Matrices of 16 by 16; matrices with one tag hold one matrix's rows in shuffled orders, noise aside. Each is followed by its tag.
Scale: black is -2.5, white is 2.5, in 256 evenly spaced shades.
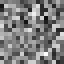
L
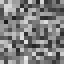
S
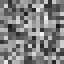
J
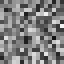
L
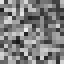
S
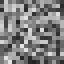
S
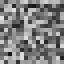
S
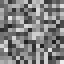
J
